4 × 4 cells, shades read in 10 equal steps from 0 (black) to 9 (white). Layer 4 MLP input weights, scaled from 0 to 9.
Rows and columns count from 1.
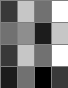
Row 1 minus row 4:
1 3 4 7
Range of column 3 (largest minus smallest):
4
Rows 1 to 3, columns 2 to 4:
7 4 9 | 5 1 7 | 7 4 9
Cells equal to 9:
2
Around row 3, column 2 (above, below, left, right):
5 4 2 4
